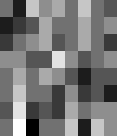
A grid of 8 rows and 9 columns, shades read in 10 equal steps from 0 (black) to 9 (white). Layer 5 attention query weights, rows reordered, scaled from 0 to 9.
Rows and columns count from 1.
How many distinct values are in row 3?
5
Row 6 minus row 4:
-1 2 1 1 -6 0 -1 -1 -4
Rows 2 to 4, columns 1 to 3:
1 2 3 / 2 4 5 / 5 5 3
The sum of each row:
41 35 36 41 35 32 38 41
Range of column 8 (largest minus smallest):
4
